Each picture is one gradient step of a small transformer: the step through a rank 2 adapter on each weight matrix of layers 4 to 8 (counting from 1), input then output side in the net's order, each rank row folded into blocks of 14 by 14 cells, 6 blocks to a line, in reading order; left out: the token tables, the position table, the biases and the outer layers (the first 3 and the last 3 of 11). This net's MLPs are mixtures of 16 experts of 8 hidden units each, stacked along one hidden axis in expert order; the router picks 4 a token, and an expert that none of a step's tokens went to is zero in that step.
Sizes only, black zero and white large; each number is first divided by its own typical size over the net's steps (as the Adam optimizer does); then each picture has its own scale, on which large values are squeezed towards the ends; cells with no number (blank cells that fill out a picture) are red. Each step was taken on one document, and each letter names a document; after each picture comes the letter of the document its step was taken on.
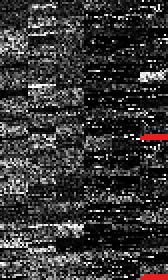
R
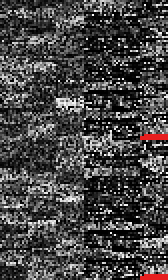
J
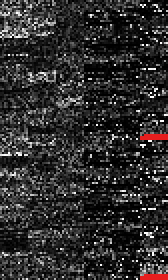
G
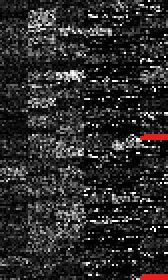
R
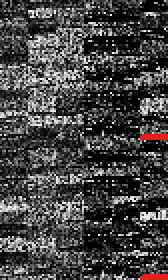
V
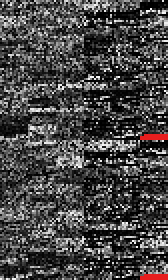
J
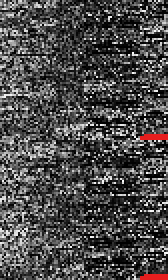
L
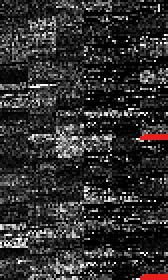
R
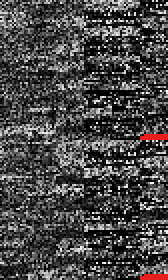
J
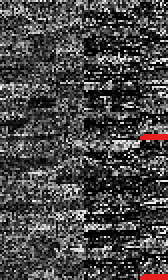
J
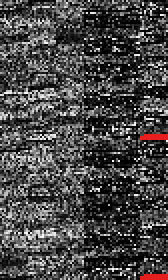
L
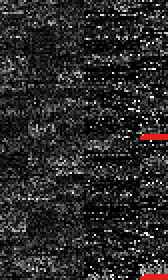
G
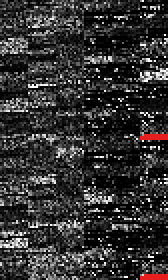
R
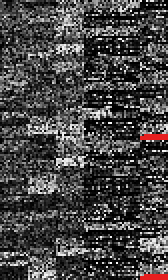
J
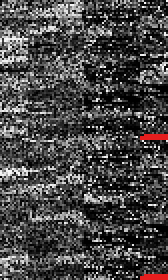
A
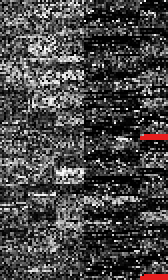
V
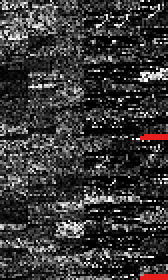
R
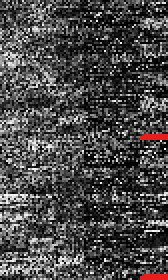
L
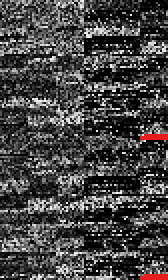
V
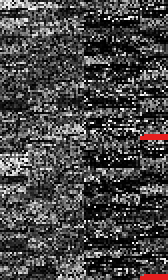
L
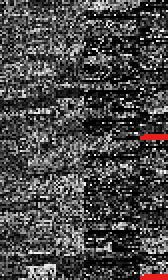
J
